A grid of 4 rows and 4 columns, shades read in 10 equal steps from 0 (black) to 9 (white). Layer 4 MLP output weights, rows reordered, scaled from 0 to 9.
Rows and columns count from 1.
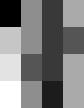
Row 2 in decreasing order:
7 5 3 2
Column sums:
24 18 7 21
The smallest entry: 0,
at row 1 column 1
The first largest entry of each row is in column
4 1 1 1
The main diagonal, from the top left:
0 5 2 6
